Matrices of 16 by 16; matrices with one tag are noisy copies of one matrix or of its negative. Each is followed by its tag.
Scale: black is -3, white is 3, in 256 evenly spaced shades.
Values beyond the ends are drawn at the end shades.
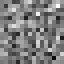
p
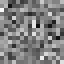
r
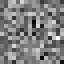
r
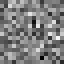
r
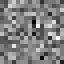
r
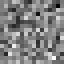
p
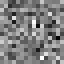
r
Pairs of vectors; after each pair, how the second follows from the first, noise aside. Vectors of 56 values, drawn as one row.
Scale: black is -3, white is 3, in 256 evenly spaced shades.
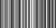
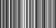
reversed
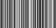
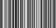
reversed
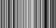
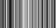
reversed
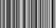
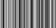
reversed
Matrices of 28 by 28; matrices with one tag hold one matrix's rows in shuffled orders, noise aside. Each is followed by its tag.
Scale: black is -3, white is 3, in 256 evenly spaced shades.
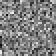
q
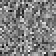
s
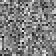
s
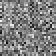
q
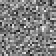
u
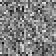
s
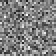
s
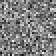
u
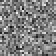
s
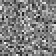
s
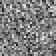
u
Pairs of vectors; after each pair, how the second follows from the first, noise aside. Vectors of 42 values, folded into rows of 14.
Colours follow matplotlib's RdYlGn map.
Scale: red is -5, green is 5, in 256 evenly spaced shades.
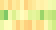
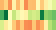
scaled up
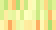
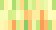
wrapped around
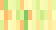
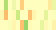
partly zeroed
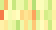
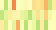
wrapped around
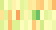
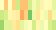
shuffled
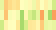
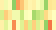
shuffled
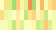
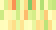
negated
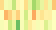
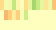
partly zeroed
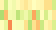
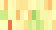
sign-scrambled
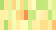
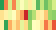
scaled up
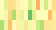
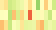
negated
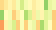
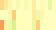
partly zeroed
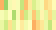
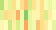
shuffled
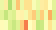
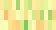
negated
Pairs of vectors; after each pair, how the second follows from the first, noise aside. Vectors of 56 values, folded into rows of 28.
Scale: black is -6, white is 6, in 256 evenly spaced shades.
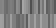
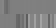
partly zeroed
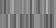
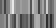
scaled up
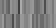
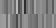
shuffled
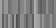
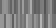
shuffled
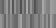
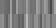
shuffled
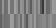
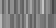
negated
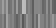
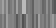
copied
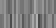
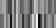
scaled up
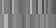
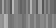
copied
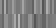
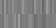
shrunk
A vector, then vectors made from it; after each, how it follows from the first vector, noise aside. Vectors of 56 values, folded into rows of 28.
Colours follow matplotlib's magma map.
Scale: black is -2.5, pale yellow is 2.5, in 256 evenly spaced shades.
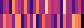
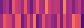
shrunk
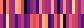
wrapped around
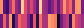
wrapped around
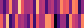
wrapped around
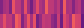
shrunk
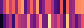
wrapped around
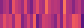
shrunk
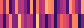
wrapped around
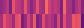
shrunk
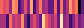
wrapped around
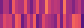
shrunk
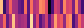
wrapped around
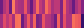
shrunk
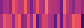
shrunk
